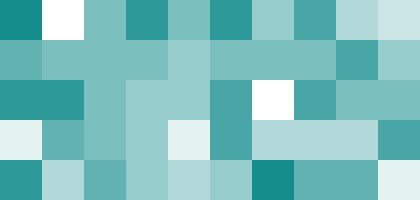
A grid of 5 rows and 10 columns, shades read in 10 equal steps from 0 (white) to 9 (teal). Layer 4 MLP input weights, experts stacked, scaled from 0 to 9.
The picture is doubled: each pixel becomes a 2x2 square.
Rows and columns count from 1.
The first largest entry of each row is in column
1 9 1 6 7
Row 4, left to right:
1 6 5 4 1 7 3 3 3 7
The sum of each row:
51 51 53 40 50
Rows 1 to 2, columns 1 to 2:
9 0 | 6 5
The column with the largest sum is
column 1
